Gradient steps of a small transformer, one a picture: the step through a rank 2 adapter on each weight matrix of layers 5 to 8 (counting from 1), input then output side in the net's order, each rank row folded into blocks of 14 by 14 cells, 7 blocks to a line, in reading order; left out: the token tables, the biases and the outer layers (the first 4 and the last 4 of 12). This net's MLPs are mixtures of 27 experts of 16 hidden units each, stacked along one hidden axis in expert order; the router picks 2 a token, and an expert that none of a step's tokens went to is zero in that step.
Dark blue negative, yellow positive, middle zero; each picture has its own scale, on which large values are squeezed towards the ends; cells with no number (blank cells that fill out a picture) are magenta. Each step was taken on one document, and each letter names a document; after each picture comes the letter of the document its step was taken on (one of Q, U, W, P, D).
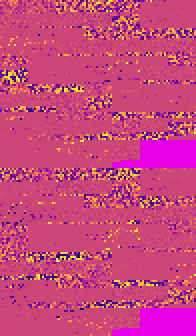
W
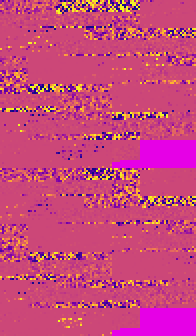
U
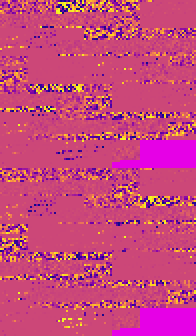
U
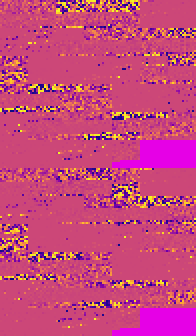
U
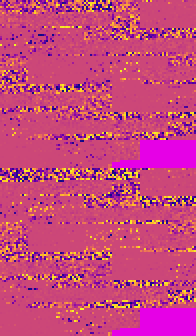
W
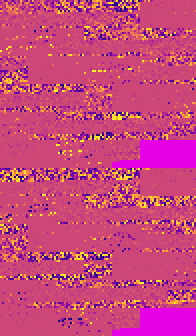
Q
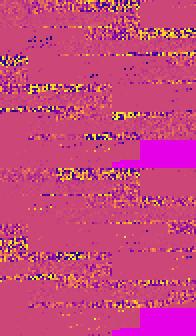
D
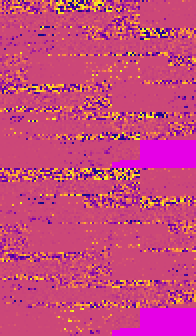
W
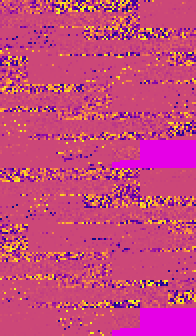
Q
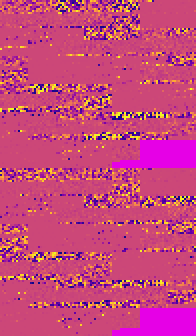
U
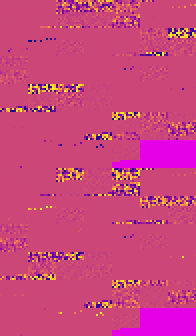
D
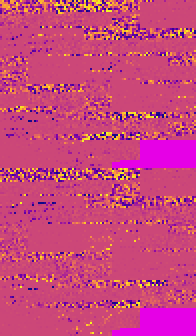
W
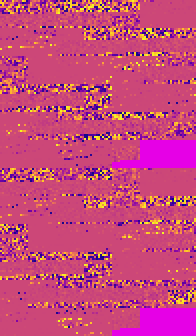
Q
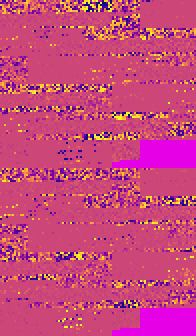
Q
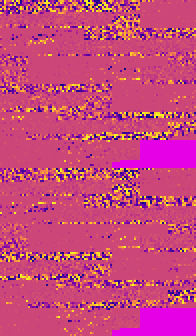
W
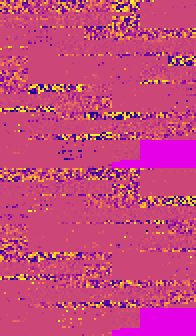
U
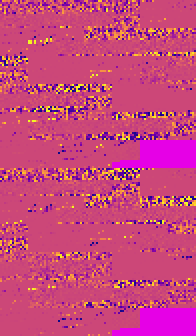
D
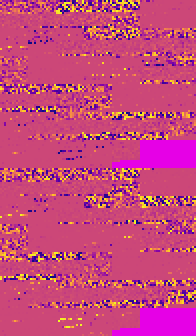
U
